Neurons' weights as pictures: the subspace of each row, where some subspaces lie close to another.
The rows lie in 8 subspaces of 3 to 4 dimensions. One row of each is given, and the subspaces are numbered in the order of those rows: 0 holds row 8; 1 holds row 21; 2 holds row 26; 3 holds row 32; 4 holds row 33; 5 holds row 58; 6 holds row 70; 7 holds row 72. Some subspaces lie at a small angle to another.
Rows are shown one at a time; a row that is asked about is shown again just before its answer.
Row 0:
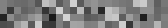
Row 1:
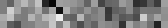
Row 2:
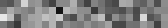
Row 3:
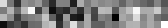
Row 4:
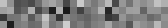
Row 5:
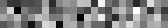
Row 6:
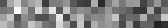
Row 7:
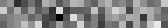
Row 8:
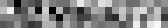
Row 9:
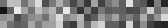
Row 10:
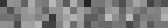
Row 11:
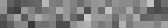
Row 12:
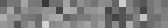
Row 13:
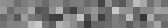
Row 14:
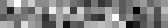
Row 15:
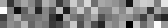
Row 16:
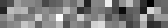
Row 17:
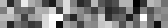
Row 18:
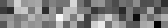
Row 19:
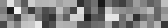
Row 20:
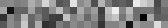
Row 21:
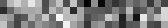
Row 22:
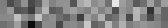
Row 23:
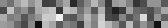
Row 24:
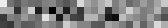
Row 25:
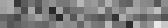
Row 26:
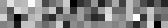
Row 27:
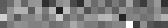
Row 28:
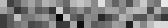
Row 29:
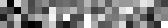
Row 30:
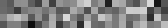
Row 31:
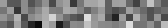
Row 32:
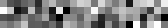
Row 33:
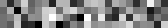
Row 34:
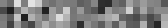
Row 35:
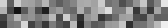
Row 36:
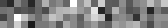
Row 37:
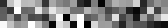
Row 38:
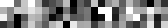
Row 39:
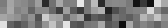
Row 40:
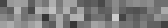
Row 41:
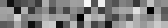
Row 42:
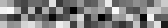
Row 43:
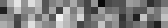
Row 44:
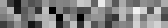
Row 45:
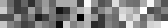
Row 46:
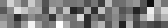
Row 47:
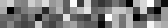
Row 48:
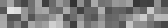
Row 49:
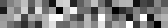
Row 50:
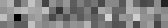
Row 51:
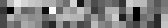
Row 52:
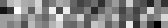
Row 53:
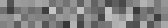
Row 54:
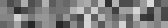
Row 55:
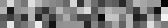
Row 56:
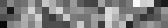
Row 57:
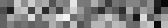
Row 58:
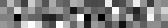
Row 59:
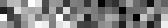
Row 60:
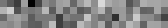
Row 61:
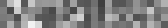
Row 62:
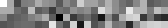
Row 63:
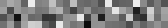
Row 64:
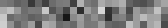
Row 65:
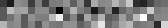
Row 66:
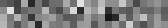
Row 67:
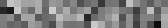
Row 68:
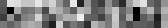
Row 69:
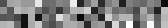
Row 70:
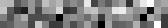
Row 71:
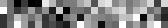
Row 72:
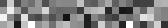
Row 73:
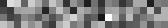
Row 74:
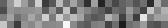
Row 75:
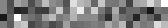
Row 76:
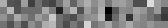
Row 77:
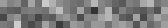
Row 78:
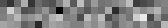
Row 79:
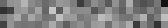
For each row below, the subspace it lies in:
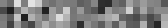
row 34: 7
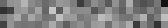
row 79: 3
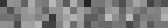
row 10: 1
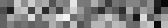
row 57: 6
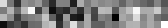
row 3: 2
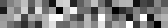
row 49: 5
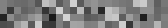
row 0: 4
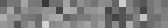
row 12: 7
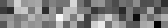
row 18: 6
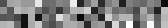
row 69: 6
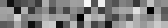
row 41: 0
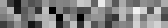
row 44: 0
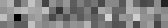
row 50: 2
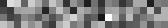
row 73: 1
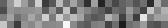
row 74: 1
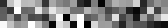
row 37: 0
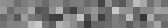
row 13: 5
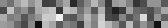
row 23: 4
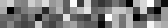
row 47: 6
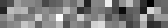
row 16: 6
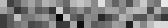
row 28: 0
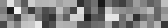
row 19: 7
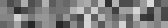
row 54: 5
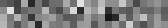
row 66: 7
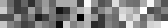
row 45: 6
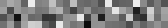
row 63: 5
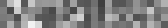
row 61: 7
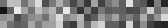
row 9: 3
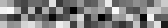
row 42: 5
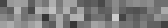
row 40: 2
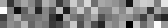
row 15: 3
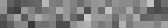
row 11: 4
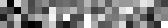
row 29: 7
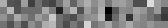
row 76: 1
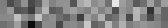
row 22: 5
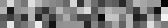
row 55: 6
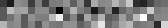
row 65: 6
